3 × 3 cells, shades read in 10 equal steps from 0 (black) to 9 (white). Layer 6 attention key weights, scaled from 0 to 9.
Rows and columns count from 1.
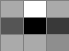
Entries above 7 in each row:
1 0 0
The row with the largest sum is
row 1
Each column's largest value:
6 9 6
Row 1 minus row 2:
3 9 4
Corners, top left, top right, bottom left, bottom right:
6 6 6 5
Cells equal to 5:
1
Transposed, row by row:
6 3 6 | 9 0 6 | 6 2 5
